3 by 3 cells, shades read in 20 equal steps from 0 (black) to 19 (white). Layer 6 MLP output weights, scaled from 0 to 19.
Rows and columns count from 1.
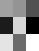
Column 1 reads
12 2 17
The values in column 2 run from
8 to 16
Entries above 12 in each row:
0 1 2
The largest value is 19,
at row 3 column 3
